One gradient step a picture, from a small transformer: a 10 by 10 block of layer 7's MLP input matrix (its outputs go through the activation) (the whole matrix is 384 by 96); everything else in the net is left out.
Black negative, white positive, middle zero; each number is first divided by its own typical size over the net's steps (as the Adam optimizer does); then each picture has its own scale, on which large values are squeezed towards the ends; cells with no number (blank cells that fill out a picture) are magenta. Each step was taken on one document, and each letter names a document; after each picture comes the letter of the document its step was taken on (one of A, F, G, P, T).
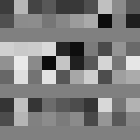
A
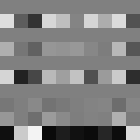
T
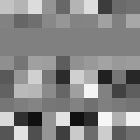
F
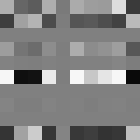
T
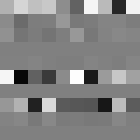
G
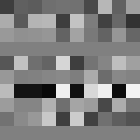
F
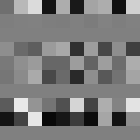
G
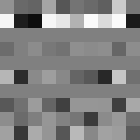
T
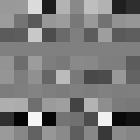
G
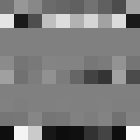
T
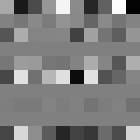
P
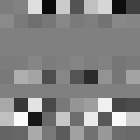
G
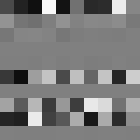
G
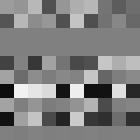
F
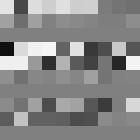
A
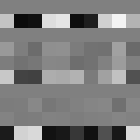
T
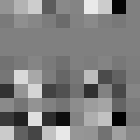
G
